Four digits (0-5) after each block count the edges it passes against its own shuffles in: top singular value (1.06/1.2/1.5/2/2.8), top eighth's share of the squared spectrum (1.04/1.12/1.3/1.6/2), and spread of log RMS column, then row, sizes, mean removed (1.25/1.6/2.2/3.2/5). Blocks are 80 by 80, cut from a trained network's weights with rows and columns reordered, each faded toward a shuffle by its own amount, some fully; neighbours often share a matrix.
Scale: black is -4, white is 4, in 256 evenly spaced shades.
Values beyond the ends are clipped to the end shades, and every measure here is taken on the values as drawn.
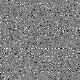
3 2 0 2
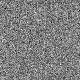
1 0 0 0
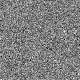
1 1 0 0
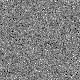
0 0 0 0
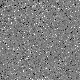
0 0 0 0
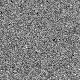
0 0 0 0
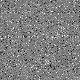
2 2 0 1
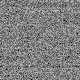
1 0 0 0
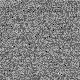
1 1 0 0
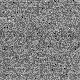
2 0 0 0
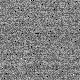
2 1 0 0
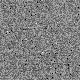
0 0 0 0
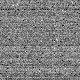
3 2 0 1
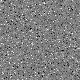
0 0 0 0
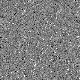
2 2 1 0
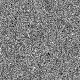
1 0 0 0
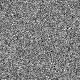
1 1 0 0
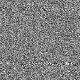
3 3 1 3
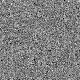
2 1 0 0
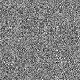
3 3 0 2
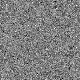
2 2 1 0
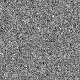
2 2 0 1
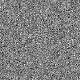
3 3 1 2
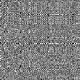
4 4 2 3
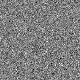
2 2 1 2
